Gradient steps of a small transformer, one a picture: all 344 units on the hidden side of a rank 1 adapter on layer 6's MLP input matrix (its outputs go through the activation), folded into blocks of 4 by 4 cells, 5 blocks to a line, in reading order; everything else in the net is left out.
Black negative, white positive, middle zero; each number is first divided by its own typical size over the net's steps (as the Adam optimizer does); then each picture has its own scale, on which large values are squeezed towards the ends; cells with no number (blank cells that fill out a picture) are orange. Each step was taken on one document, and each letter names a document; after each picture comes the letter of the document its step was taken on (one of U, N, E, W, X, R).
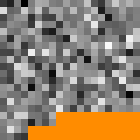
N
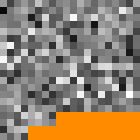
N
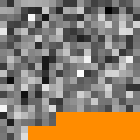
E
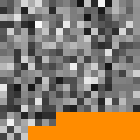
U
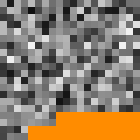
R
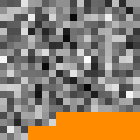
N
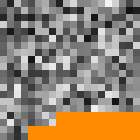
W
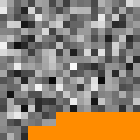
U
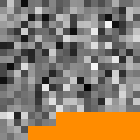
N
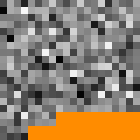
N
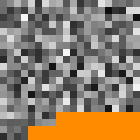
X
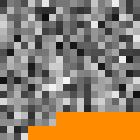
W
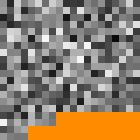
R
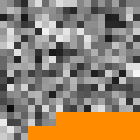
R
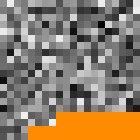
E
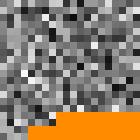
X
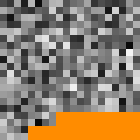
R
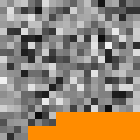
X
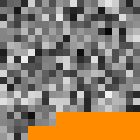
W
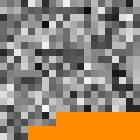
R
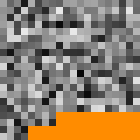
W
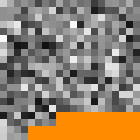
U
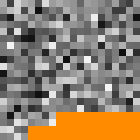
X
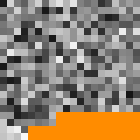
W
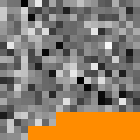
N
